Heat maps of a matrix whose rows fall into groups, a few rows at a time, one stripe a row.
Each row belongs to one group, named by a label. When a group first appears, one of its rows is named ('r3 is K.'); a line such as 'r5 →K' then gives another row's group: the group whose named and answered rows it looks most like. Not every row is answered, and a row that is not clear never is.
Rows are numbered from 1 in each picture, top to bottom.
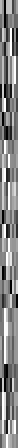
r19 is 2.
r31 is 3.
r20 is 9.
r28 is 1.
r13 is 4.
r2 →1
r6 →3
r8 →4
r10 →1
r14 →3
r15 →3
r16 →9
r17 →4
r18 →3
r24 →2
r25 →2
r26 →2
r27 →1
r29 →4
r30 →4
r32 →2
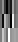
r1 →1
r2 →9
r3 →3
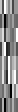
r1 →2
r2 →1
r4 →4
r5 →3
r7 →9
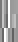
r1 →3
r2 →3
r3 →2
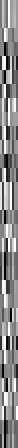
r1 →3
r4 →1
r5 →4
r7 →4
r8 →3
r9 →3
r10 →4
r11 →2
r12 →1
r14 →2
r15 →2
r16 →1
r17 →2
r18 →3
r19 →1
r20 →1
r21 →4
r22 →2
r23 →9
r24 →3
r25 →4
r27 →9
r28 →3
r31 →1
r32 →1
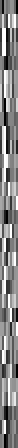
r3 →4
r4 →4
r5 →1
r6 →2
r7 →2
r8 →9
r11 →4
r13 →4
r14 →3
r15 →9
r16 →1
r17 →2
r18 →4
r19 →3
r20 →2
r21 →4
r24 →9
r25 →2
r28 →3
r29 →3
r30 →1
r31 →4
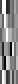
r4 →9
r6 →4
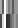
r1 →2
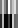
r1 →3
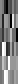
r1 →1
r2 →9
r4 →4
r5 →3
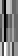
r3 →1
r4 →2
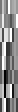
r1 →3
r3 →2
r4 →4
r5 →4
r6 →1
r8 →4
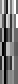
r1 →3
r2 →9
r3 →1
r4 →9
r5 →1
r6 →1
